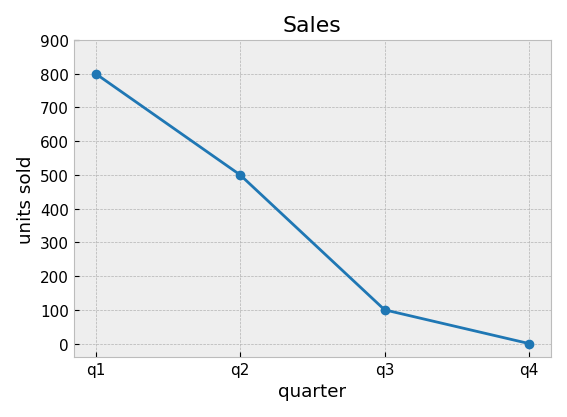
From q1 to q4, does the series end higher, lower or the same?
lower
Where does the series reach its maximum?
q1
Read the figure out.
Title: Sales
x-axis: quarter, ticks q1 q2 q3 q4
y-axis: units sold, ticks 0 100 200 300 400 500 600 700 800 900
Values:
800 500 100 0
